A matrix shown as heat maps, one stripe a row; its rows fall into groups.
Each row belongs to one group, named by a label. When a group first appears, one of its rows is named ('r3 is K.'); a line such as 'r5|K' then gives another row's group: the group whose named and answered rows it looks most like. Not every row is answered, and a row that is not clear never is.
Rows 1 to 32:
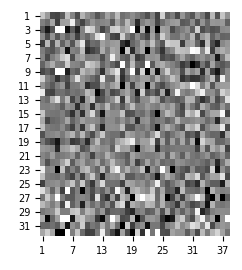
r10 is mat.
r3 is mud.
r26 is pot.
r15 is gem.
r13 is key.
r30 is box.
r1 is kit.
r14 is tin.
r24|gem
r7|box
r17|gem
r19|tin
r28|pot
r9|mud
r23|kit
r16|box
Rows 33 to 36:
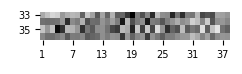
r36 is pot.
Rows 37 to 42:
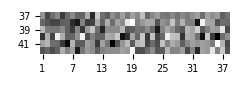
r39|gem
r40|mud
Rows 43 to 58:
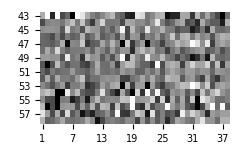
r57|pot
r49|pot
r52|mud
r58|box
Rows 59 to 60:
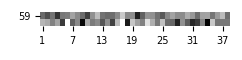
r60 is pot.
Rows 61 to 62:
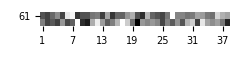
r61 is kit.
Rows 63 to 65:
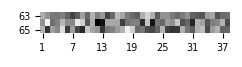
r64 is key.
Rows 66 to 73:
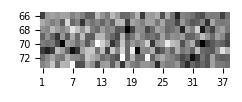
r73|kit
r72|pot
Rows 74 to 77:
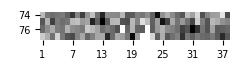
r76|pot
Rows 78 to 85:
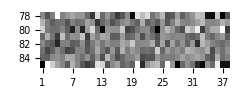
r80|gem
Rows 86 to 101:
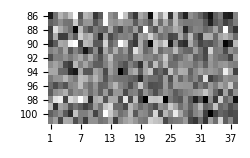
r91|tin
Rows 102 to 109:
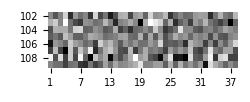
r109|tin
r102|key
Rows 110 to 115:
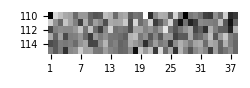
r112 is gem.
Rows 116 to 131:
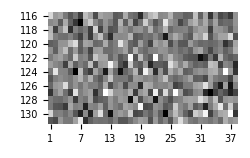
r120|box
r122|pot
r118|key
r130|gem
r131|kit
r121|key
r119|gem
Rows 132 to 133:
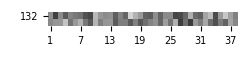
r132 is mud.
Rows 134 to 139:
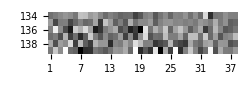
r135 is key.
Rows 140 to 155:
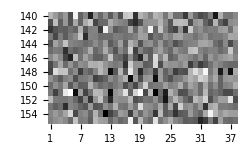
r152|gem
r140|pot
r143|kit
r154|box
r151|mud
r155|pot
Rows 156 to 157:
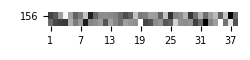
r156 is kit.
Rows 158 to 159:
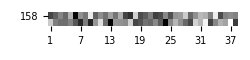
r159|gem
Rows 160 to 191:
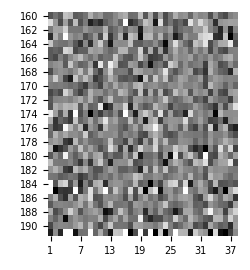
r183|tin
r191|mud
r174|pot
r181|gem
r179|mat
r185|box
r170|tin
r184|key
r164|gem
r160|mud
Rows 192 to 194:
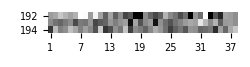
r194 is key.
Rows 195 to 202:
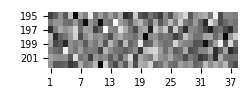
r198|box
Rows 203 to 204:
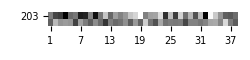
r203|tin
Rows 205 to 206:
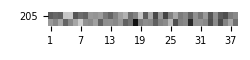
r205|mud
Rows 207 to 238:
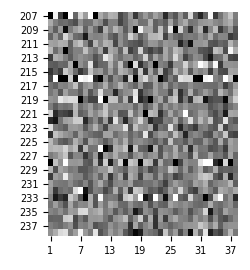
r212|mat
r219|key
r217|box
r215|mud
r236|mud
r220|box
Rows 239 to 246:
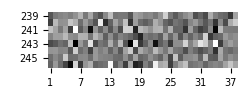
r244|pot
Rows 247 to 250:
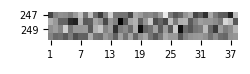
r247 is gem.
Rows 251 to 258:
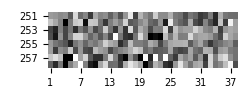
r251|pot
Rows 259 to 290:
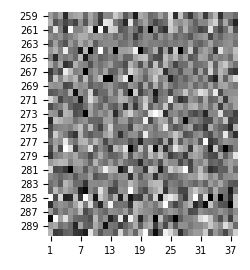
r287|kit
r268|key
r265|kit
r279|key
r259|tin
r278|mud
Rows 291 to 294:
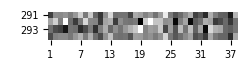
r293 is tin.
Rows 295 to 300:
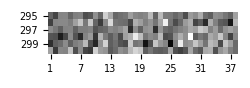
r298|tin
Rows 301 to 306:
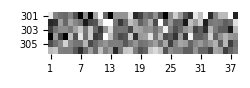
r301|gem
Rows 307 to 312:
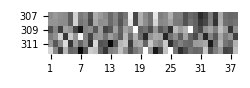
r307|pot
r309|tin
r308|pot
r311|key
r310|kit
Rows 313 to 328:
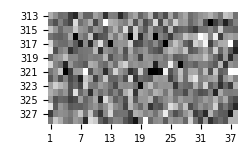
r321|mat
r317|gem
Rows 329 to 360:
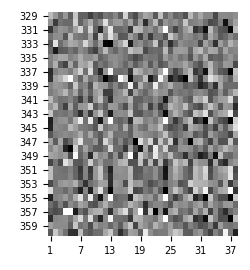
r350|mud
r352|gem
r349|pot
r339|pot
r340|key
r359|pot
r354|gem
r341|gem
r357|mud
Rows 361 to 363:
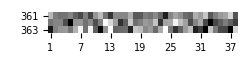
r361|gem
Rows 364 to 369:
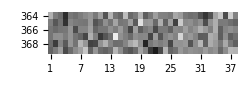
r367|tin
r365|tin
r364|mat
